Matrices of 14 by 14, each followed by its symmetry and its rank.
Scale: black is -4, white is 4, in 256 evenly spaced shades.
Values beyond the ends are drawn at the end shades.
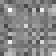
symmetric, rank three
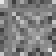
symmetric, rank three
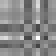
symmetric, rank one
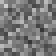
symmetric, full rank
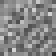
symmetric, full rank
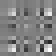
symmetric, rank one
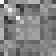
symmetric, rank three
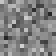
neither, full rank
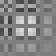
symmetric, rank one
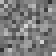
symmetric, full rank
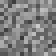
neither, full rank
